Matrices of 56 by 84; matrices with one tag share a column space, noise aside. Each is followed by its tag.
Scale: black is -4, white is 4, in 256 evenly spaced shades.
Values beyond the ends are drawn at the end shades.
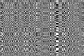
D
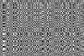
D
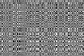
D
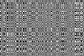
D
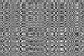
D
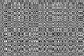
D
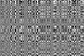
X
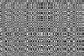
D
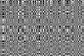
X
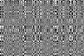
X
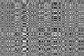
D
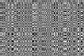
D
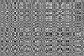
D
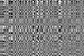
X
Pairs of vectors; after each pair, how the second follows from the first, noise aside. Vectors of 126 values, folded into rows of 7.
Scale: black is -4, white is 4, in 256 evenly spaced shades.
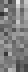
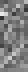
shuffled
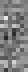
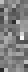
shuffled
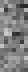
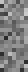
shuffled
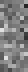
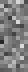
shuffled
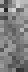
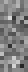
shuffled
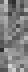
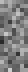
shuffled
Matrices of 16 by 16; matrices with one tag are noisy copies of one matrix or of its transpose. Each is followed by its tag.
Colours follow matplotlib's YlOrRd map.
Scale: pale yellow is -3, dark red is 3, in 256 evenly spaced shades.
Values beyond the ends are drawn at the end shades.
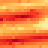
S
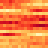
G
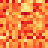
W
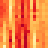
G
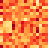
W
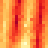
S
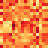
W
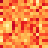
W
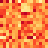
W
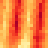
S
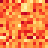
W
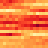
G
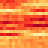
G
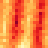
S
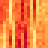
G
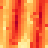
S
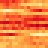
G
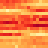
G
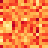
W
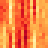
G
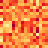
W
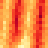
S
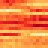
G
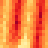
S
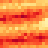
S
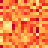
W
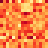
W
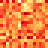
W
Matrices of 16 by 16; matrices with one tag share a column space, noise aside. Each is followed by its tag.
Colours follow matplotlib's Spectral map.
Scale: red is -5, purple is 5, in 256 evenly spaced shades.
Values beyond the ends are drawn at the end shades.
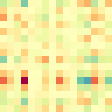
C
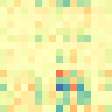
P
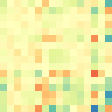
P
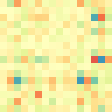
C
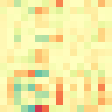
P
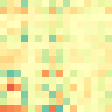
P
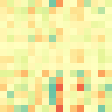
P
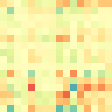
P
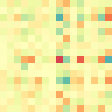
C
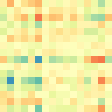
C
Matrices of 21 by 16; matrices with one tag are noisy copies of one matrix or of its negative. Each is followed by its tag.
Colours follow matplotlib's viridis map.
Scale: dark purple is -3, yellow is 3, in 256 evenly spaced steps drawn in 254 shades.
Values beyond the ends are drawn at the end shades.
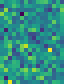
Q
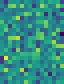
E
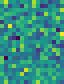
E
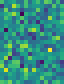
Q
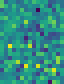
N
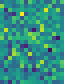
Q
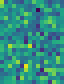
N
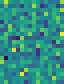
E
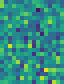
N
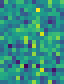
N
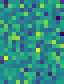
E
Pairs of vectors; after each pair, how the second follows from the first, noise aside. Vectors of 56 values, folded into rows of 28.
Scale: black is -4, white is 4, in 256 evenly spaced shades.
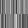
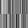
shuffled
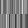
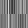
shuffled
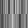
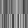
wrapped around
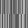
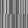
reversed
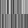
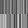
reversed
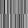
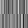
reversed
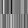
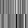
reversed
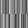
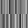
negated
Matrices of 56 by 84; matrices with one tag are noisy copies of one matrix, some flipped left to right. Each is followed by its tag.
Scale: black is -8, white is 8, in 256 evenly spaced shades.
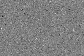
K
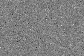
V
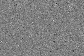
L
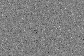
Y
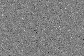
Y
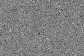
K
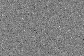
Y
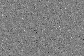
Y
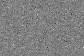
V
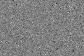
L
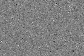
L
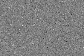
V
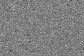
L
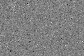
L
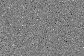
V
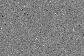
K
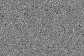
K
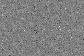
Y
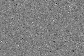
L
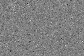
L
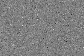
V
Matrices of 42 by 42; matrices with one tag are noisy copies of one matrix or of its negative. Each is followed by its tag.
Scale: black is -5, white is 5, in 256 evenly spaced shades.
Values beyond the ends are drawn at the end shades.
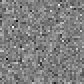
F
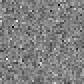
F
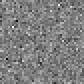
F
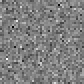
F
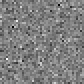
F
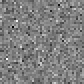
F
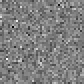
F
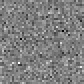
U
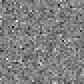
F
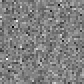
F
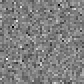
F
